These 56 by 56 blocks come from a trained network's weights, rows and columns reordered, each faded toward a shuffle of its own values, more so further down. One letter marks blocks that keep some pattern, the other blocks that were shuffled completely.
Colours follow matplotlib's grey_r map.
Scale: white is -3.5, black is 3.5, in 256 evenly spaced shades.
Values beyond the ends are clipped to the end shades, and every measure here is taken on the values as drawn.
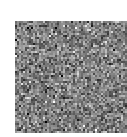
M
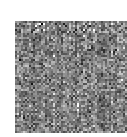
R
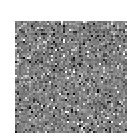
M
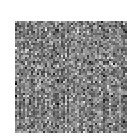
R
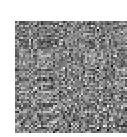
R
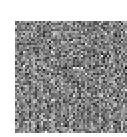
R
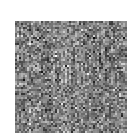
R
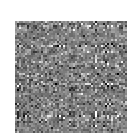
R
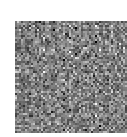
R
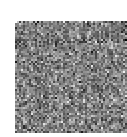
R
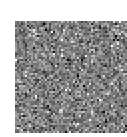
M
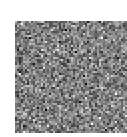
M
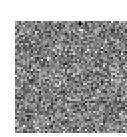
M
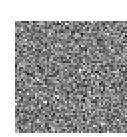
M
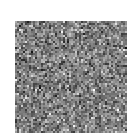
M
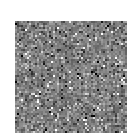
M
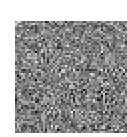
R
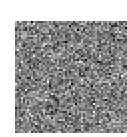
M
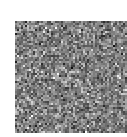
M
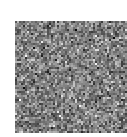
M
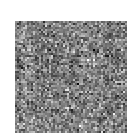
R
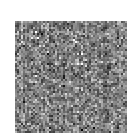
R
